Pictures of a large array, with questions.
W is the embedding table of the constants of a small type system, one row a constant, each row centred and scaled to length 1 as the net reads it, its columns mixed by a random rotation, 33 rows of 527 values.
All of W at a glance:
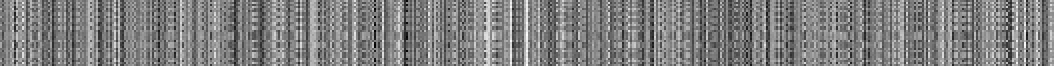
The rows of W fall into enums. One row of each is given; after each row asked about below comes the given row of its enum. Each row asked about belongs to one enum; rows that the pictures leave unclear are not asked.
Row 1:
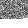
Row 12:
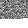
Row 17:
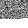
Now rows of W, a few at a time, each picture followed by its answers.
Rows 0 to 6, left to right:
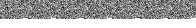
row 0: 17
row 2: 17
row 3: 1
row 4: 12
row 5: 17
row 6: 1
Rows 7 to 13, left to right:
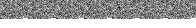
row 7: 1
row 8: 12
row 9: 1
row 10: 1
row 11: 17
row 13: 1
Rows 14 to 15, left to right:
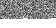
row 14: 1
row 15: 12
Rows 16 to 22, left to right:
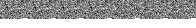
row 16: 17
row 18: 17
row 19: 17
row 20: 1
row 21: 12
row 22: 12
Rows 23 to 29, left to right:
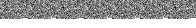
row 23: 12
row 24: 1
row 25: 17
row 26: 1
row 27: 1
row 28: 1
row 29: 17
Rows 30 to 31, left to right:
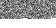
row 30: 12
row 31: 1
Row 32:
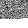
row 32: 17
